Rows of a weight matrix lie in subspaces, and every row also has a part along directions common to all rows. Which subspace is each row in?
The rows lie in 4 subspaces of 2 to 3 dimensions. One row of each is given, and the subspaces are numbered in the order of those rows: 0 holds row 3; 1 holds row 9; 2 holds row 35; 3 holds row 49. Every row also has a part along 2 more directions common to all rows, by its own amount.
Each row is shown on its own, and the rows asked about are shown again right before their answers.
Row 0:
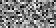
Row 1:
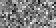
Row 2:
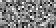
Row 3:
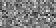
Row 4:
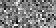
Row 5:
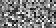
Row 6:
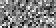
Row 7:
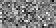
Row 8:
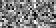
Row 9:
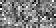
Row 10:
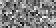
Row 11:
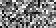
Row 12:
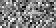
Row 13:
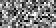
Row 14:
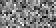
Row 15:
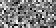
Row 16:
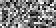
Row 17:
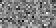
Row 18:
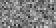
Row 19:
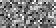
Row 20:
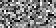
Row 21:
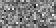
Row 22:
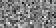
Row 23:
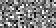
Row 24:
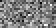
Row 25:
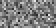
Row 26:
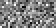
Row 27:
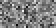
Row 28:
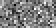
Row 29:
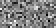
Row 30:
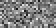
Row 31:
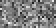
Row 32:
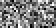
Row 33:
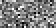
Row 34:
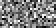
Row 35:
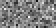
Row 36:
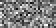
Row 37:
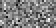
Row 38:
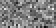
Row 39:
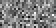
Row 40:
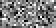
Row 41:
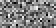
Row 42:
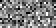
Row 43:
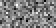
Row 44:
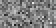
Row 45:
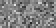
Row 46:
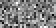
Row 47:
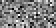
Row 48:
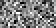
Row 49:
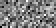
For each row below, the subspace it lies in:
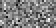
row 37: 0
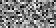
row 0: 0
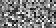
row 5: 2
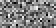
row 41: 1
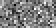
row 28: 3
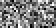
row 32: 2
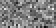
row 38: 2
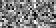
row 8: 0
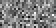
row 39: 0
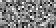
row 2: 2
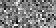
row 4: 0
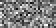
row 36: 1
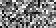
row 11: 3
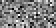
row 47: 2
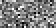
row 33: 2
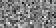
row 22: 2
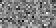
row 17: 1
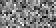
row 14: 3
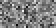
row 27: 1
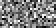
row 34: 0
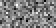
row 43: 0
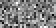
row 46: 0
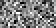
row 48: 3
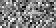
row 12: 3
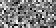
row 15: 0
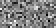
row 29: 1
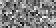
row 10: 3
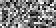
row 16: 2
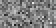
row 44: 2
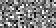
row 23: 2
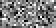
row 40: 1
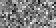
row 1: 3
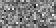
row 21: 0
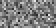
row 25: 0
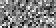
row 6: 3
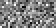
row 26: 3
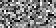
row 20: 2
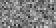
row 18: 2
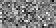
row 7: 1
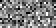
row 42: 1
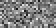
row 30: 1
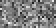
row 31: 1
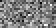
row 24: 1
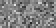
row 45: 3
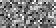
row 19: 1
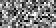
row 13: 0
